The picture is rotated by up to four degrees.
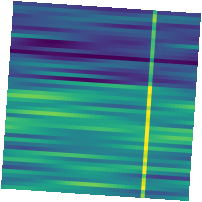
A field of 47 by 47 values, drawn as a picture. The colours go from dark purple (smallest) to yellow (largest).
Column 36 stands out from the rest. On average the colour sits 40% of the way up the scale. The bottom part is higher, past a seam about 40% of the way down. The values follow a bell shape.
